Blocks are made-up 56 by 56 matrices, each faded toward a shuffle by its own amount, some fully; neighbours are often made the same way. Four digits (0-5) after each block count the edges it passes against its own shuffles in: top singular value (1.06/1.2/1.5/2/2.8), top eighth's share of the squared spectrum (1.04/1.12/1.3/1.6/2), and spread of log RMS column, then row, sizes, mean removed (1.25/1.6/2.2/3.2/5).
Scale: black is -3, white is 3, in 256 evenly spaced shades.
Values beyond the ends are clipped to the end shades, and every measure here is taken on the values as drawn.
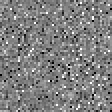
3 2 1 0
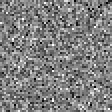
1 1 0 0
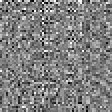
4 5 3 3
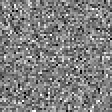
2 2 0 0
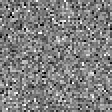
1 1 0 0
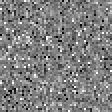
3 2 1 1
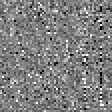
3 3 2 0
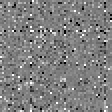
2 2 2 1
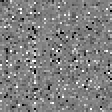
2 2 1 0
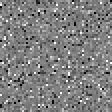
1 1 1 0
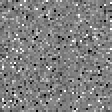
0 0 0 0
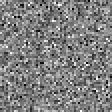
1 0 0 0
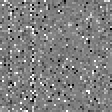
2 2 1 0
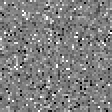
0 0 0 0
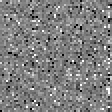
3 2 2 0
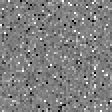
1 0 0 0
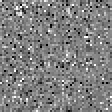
3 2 2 1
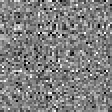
4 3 2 2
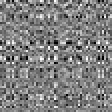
5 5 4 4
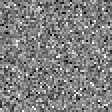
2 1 0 0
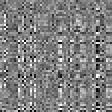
5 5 4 3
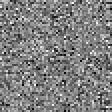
3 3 1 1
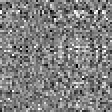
4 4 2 2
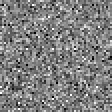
1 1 0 0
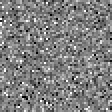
0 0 0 0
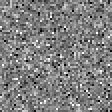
0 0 0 0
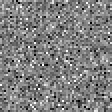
1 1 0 0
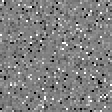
0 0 0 0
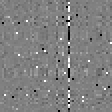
4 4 1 0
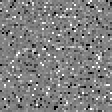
0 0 0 0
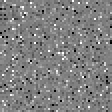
1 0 0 0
